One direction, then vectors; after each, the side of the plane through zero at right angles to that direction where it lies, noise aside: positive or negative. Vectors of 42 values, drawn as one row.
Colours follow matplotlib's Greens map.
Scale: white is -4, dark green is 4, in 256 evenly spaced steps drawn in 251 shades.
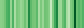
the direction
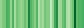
positive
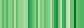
positive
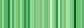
positive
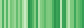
positive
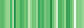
negative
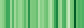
positive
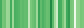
negative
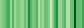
positive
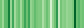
positive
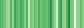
negative
